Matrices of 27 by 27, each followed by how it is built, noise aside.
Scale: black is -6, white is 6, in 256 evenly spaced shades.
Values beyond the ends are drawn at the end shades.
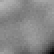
smooth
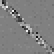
banded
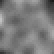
smooth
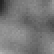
smooth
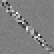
banded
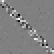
banded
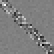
banded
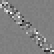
banded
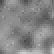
smooth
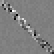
banded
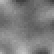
smooth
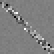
banded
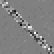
banded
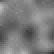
smooth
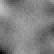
smooth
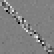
banded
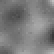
smooth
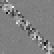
banded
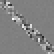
banded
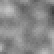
smooth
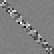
banded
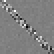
banded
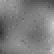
smooth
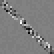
banded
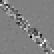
banded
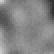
smooth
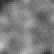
smooth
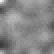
smooth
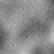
smooth
